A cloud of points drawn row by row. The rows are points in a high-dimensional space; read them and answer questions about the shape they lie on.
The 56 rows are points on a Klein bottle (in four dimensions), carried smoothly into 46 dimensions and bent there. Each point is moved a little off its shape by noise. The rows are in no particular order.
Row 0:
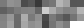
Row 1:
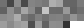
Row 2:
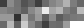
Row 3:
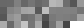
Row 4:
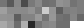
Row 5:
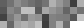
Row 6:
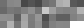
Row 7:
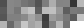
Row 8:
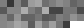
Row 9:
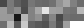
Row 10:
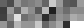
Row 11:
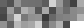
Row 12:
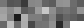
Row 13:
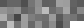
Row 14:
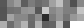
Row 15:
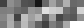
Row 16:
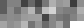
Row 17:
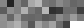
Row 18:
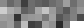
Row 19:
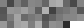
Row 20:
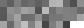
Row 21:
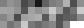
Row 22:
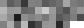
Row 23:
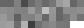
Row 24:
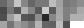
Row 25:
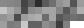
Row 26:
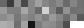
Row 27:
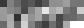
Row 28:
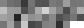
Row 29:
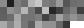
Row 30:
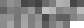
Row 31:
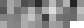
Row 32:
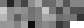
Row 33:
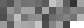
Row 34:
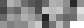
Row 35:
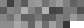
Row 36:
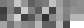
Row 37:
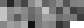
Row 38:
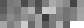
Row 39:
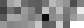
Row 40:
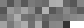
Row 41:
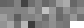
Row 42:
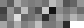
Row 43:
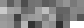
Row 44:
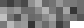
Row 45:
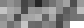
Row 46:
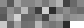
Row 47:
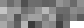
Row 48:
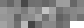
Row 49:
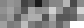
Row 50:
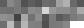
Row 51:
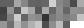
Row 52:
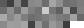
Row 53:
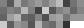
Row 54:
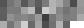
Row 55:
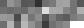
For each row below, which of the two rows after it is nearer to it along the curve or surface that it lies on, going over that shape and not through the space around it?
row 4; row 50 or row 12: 50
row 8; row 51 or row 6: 51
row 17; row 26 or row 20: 20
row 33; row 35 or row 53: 35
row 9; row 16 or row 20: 16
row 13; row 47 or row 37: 37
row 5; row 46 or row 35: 35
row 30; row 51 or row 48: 48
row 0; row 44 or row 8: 44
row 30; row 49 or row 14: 14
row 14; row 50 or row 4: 50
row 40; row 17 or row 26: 17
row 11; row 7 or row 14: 7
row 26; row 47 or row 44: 47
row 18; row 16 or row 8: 16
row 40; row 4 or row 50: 4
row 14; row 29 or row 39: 39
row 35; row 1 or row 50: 1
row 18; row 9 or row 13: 9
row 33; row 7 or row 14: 7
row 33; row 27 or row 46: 46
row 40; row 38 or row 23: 38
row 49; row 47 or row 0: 47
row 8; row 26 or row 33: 33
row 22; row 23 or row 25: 25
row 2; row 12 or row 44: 12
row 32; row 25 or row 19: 25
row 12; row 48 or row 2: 2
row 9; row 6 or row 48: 6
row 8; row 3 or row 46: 3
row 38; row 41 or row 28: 41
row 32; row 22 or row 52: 22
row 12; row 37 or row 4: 37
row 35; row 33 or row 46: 33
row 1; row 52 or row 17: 52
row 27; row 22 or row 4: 22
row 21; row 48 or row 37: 48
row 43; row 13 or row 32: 32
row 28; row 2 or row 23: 2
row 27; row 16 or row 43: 43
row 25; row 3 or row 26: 26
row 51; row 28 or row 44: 44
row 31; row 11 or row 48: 48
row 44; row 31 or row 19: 19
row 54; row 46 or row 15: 46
